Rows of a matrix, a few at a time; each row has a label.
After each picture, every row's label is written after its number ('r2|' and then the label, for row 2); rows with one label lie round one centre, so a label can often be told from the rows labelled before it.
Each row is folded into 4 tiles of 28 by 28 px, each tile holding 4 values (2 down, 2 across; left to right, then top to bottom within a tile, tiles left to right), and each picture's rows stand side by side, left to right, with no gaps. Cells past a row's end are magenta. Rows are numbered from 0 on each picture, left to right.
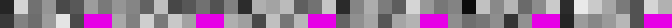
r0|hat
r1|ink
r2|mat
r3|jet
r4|mat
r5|hat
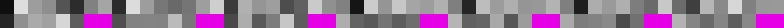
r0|hat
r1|hat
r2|hat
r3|mat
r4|mat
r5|mat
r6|mat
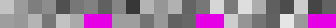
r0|ink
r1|mat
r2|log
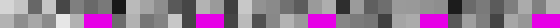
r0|ink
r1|hat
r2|hat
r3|jet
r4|jet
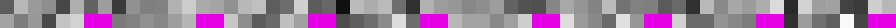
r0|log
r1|jet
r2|log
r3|hat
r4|ink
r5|ink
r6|mat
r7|hat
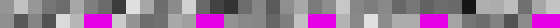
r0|log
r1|log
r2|jet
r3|ink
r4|mat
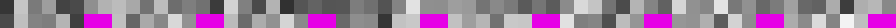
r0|hat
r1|ink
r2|ink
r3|jet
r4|ink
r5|log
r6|ink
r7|ink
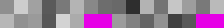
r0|log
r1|mat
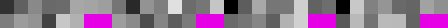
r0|jet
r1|mat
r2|jet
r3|hat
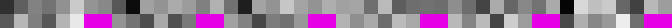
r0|jet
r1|mat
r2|mat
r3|ink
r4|ink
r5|hat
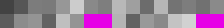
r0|jet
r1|ink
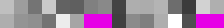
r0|ink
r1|hat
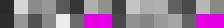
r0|hat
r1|hat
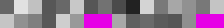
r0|log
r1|mat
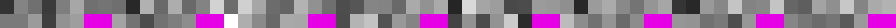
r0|jet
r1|mat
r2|log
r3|jet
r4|hat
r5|mat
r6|mat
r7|mat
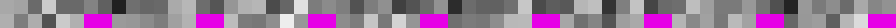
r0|ink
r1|jet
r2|log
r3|ink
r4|jet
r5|log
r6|log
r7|jet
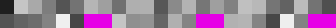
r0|hat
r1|log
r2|log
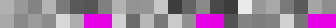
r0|ink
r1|ink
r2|hat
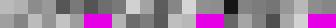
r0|ink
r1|log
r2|jet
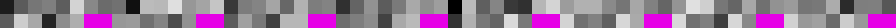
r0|jet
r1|mat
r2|jet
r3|jet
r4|hat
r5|log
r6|log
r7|ink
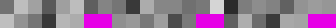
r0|log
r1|mat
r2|jet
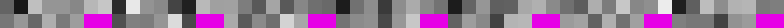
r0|mat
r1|hat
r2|ink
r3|jet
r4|jet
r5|mat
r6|jet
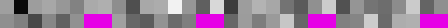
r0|mat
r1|mat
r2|hat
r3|jet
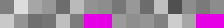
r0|log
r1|ink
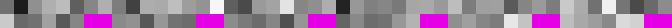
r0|mat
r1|mat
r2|mat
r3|jet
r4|ink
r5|ink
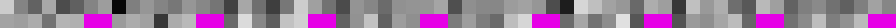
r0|ink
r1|jet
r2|jet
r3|jet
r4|jet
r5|hat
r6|hat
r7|jet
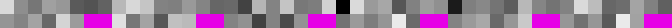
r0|ink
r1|log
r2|mat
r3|hat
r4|jet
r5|log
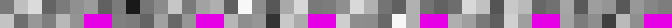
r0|log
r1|mat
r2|log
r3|log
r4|log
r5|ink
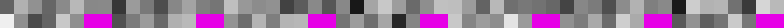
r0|log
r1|jet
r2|ink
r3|mat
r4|ink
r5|jet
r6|hat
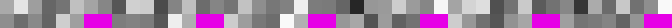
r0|log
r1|log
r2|log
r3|mat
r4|log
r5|mat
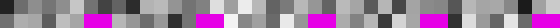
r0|jet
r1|mat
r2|log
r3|ink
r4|hat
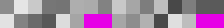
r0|log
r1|ink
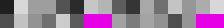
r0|hat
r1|mat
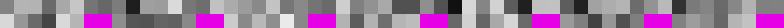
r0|log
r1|mat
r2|ink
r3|ink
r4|hat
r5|mat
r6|jet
